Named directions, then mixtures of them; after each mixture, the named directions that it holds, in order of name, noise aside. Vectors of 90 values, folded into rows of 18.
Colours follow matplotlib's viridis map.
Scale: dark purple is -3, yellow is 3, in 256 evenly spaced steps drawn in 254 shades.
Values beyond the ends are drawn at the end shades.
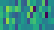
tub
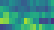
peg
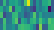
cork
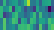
cork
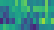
peg, tub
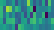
cork, tub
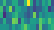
cork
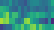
peg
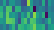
cork, peg, tub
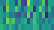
tub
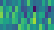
cork, peg, tub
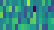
cork, tub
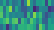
cork, peg, tub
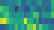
peg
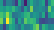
cork, peg, tub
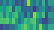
cork, peg, tub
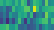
cork, peg, tub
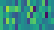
tub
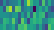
cork, tub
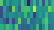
cork, peg, tub
